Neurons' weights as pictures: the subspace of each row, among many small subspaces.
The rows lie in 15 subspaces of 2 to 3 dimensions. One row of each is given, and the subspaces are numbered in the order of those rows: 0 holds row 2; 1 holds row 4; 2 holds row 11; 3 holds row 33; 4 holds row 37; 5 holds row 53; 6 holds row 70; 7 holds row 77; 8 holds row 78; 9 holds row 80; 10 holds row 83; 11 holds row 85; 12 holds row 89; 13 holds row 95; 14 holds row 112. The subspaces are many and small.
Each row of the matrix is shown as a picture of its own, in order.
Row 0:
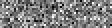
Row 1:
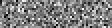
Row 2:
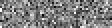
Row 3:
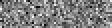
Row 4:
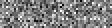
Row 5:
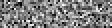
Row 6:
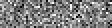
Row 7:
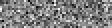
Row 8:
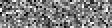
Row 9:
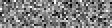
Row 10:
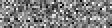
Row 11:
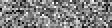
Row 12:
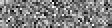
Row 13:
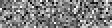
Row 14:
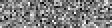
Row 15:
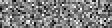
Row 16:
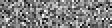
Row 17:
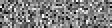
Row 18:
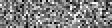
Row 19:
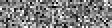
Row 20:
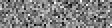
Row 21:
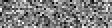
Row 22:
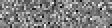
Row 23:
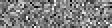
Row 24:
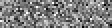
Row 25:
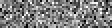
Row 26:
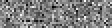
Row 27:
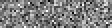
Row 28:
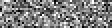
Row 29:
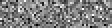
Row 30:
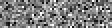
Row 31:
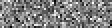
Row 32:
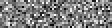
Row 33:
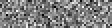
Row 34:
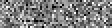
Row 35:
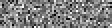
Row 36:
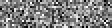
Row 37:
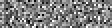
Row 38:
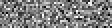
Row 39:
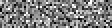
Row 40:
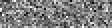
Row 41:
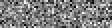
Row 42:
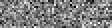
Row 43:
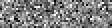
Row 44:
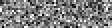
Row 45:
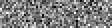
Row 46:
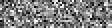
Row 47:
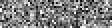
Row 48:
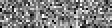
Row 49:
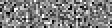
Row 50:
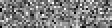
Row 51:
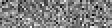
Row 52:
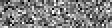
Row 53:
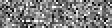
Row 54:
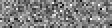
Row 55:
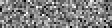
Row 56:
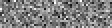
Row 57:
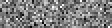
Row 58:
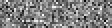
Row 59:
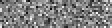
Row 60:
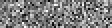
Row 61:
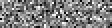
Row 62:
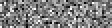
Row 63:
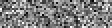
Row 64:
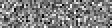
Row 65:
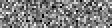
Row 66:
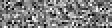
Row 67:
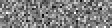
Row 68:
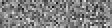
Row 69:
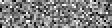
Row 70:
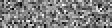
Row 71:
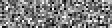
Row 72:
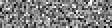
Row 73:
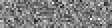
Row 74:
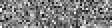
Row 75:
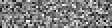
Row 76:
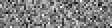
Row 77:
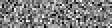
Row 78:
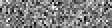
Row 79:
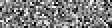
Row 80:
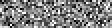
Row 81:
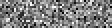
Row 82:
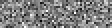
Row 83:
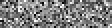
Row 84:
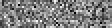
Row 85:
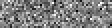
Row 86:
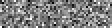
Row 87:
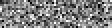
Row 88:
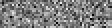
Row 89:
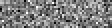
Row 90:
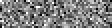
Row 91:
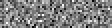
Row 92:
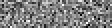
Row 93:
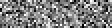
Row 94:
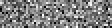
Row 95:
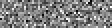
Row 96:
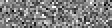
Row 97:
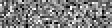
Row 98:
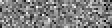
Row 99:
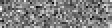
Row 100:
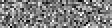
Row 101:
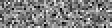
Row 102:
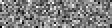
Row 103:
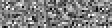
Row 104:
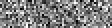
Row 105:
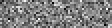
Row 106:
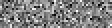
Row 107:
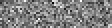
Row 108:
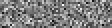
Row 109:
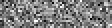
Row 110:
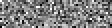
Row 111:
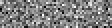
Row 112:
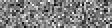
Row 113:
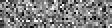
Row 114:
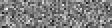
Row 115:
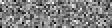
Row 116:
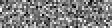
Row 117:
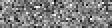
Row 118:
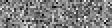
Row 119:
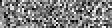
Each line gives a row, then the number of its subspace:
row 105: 8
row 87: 12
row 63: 2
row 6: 7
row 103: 6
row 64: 7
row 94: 12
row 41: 14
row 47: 0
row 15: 6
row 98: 4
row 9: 3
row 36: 5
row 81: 1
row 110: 6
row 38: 12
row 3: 4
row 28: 2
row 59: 4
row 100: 9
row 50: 0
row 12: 8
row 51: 10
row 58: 5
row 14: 14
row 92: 9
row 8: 3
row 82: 14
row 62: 7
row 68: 8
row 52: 9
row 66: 6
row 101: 4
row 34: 5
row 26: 5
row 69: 6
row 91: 4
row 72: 13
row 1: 8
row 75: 6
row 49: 7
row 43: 11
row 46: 10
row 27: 14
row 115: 9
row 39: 13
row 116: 13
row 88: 10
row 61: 13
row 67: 11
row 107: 8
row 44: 12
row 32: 4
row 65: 11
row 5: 6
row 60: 14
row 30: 4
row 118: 5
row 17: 0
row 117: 11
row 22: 11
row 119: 8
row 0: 1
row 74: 0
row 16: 14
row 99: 13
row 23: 14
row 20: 3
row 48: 0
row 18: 7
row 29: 10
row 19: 5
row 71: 6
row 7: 12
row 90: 4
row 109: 10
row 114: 9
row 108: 9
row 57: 8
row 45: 11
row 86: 9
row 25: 7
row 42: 14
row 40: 3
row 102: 9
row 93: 3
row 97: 7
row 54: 1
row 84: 8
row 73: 10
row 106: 11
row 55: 13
